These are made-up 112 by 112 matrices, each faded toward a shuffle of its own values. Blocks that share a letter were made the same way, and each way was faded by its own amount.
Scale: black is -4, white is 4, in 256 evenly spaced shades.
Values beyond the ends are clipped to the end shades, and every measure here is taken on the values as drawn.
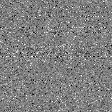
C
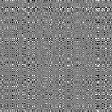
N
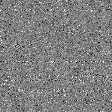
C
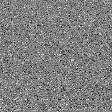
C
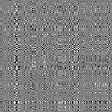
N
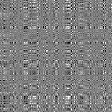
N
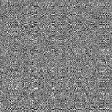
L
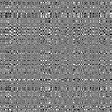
N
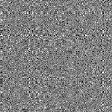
L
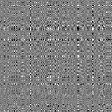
N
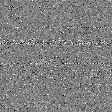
C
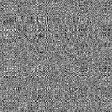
L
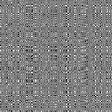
N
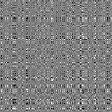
N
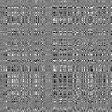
N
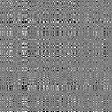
N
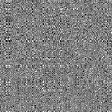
L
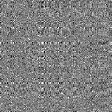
L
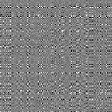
N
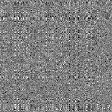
L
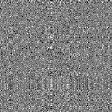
L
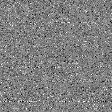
C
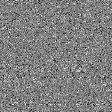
C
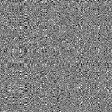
L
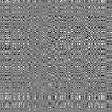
N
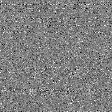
C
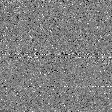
C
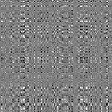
N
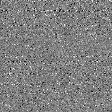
C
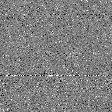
C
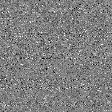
C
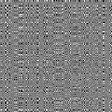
N
